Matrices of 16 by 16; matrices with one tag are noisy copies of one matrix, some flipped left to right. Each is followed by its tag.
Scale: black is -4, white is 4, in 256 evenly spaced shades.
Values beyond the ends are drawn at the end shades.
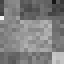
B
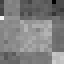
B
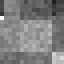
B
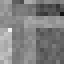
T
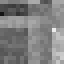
T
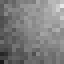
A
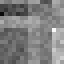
T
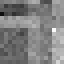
T
